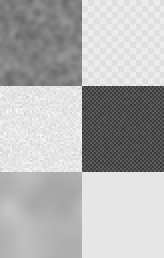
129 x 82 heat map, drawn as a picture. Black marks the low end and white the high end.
The table splits into 3 rows of 2 panels. Panel 1,1: middling, blotchy, faint in contrast. Panel 1,2: very high, checkered, faint in contrast. Panel 2,1: very high, fine-grained, faint in contrast. Panel 2,2: low, checkered. Panel 3,1: high, smooth, faint in contrast. Panel 3,2: very high, flat.
